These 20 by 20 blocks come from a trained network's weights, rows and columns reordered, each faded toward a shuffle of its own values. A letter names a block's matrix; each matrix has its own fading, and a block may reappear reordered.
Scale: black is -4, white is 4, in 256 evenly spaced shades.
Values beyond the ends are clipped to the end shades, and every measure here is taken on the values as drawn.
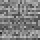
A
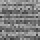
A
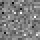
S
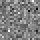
S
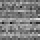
A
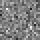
S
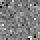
S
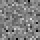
S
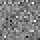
S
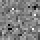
S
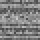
A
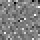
S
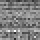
A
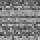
A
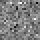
S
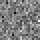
S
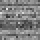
A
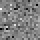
S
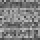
A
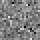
S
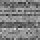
A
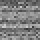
A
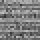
A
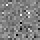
S
